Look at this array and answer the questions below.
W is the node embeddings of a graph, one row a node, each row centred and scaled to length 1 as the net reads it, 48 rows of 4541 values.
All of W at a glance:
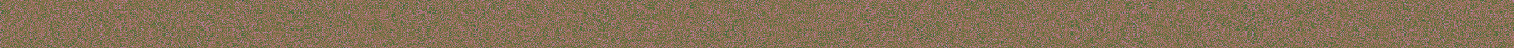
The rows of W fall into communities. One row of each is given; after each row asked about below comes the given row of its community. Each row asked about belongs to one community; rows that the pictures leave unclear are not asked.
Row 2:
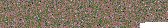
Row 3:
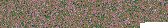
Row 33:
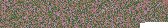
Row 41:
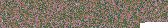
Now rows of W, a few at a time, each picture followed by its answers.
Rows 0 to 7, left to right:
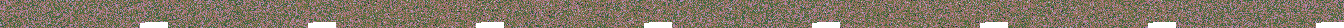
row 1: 3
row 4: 41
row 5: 2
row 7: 2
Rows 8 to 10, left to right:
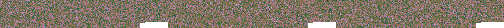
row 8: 2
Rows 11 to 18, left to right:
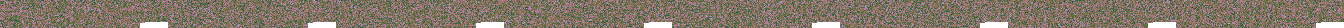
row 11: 33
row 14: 41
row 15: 3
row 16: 41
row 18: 41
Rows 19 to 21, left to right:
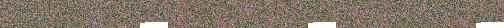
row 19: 3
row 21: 33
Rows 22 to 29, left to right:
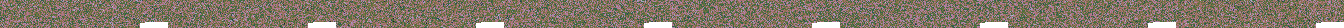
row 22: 33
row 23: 2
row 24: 2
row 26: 33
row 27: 2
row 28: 33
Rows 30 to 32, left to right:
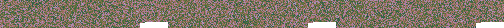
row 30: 41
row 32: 3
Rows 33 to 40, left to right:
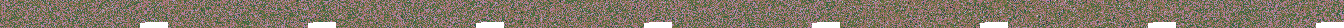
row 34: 33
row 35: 33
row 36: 41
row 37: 33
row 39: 3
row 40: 3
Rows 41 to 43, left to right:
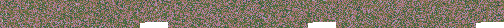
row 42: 33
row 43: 41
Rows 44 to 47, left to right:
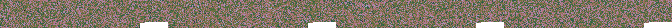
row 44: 3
